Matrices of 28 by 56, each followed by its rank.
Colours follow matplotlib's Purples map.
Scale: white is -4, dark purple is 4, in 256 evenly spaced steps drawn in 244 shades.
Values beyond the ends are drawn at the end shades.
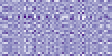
three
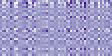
two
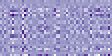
three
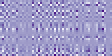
two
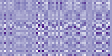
two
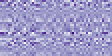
three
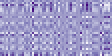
two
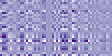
two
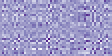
three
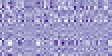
three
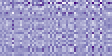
three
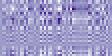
two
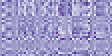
three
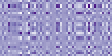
two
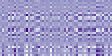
two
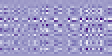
two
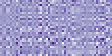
three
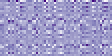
three
